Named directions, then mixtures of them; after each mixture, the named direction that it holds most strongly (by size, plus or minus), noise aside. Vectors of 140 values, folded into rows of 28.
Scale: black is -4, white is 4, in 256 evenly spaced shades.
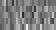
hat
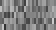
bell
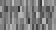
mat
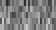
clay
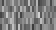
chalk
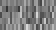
mat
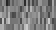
clay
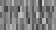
mat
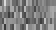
bell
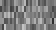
bell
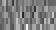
hat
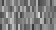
chalk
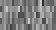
mat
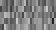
bell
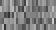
bell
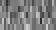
clay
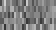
bell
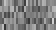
bell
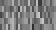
chalk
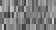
bell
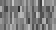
mat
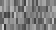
bell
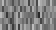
chalk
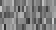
bell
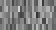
mat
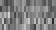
bell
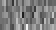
hat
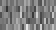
hat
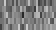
hat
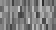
mat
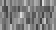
mat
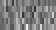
hat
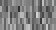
mat
